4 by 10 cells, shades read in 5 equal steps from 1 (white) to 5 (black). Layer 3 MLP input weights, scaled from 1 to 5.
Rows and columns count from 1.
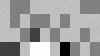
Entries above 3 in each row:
0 0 1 3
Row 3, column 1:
2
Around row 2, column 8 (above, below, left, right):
2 2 3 2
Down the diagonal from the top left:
2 3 3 1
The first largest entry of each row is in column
2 2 4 7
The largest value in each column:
4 4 3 4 3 3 5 3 3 3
